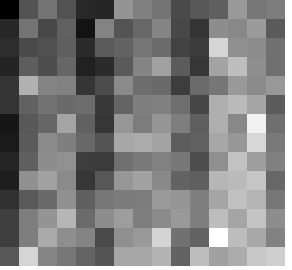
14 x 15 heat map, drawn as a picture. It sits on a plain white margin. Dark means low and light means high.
Ninth with the highest average: bottom right. Odd rows or columns: none. Stripes: upright, repeating 3 times. Slope: up to the bottom right. Ninth with the lowest average: top left.
